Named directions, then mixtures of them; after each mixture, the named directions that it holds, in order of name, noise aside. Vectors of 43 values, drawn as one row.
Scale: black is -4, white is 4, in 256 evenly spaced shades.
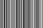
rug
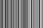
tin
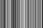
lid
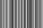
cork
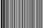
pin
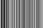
pin, rug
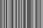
cork, rug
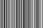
rug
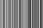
tin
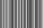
cork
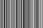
rug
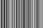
pin, rug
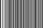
pin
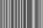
cork, rug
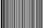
pin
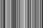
lid, tin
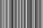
cork
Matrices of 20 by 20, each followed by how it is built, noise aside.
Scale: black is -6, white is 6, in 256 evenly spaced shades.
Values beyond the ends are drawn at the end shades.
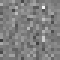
uneven columns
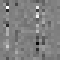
uneven columns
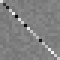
diagonal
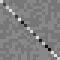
diagonal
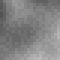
smooth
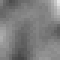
smooth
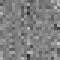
uneven columns
